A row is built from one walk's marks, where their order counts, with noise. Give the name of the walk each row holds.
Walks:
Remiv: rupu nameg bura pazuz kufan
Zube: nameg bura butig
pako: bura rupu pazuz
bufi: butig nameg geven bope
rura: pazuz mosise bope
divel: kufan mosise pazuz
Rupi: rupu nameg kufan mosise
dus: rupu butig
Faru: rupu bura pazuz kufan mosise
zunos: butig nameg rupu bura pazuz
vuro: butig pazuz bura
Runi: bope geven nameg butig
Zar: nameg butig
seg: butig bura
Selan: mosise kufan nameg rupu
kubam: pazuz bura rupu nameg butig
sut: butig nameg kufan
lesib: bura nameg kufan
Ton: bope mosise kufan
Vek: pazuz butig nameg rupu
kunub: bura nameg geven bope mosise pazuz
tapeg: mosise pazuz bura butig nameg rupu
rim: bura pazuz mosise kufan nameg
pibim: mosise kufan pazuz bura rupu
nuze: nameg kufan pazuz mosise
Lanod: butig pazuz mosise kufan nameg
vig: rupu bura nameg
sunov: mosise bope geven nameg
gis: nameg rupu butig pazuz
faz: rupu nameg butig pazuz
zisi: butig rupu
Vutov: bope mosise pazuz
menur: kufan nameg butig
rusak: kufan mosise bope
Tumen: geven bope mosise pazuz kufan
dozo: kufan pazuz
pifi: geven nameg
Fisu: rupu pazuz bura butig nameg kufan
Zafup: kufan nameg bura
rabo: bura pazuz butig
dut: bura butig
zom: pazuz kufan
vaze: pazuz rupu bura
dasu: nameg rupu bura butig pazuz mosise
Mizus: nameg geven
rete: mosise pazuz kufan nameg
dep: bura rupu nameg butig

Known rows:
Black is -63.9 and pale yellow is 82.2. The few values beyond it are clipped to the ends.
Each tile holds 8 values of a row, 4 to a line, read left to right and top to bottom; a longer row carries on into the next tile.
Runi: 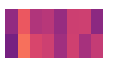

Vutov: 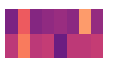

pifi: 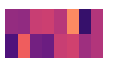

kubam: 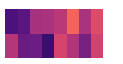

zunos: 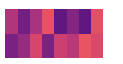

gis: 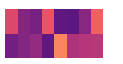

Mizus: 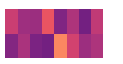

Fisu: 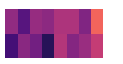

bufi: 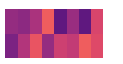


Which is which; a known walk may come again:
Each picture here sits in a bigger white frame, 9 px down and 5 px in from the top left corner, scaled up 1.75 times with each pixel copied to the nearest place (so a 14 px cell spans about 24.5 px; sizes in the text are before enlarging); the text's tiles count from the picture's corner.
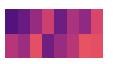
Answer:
Lanod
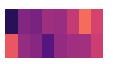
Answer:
rura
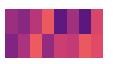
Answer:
bufi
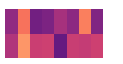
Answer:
Ton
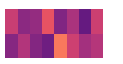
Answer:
Mizus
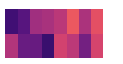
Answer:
kubam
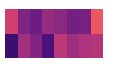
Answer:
Rupi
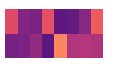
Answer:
gis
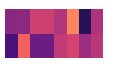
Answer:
pifi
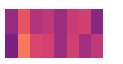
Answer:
Runi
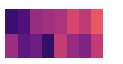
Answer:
vaze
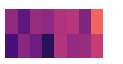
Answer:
Fisu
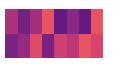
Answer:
zunos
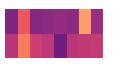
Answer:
Vutov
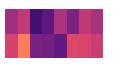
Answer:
Selan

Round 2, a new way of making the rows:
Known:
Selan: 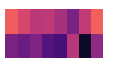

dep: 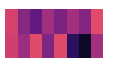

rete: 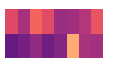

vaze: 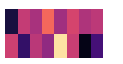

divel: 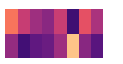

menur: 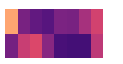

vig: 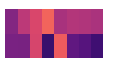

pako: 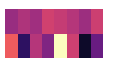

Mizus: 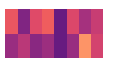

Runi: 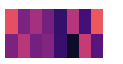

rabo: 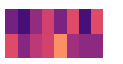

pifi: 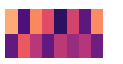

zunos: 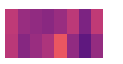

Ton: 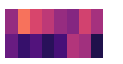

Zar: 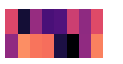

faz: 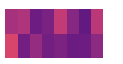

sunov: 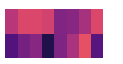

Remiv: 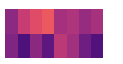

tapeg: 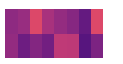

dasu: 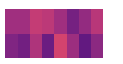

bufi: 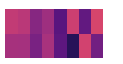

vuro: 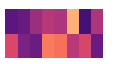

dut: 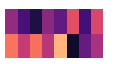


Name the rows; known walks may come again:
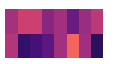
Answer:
Vutov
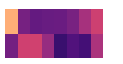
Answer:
menur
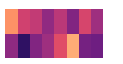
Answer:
dozo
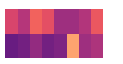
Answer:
rete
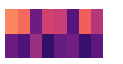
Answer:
Rupi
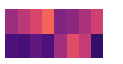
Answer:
Tumen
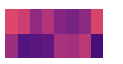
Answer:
kunub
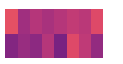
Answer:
Lanod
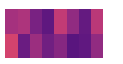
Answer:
faz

